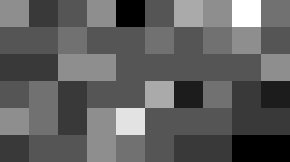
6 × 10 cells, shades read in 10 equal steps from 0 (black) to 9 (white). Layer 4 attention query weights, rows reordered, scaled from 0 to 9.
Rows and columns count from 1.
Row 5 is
5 4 2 5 8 3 3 3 2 2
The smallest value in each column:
2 2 2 3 0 3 1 2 0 0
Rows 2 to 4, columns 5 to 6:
3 4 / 3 3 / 3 6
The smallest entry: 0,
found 3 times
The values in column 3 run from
2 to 5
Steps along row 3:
same up same down same same same same up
